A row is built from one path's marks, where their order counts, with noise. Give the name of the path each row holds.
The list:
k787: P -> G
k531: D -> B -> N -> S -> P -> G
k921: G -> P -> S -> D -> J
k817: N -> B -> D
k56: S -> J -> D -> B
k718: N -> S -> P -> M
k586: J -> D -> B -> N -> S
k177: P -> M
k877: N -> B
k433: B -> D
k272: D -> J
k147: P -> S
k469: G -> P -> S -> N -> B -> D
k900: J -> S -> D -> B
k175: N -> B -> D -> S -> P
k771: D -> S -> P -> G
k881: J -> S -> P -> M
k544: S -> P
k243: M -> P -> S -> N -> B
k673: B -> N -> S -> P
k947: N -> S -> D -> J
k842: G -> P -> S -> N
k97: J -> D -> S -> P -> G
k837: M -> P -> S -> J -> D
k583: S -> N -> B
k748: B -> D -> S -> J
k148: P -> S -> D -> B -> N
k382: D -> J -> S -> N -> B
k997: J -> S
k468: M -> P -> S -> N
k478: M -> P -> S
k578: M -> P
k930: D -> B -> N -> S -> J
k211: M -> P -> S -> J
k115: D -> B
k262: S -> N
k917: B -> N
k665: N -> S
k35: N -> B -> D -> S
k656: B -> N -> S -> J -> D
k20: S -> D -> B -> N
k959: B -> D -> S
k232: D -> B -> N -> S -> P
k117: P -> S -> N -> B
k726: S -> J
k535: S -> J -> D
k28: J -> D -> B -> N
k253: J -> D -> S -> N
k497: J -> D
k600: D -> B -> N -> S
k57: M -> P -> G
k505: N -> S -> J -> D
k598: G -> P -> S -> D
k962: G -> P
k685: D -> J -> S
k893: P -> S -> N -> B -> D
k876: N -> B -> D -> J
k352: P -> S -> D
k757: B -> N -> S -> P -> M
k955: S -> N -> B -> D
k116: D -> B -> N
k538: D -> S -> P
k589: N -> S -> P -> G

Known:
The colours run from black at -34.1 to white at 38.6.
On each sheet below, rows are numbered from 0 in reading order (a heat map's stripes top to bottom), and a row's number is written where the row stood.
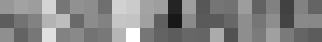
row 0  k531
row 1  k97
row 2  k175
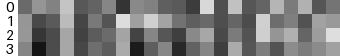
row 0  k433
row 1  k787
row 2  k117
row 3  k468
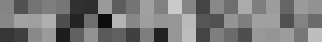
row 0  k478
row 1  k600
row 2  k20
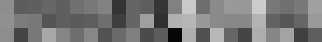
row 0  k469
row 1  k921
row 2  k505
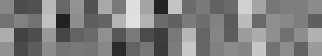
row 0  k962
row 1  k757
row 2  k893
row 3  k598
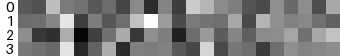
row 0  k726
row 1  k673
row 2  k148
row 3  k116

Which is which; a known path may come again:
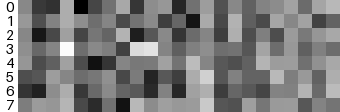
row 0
k148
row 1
k505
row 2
k468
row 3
k232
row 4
k147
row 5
k955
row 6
k262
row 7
k600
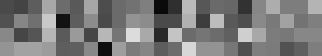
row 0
k253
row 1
k917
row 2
k962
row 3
k930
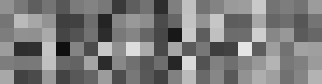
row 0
k469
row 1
k748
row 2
k656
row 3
k177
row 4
k382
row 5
k893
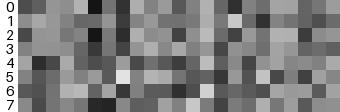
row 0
k997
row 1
k876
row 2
k586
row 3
k35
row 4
k352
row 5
k57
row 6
k497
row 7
k478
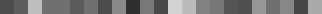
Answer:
k726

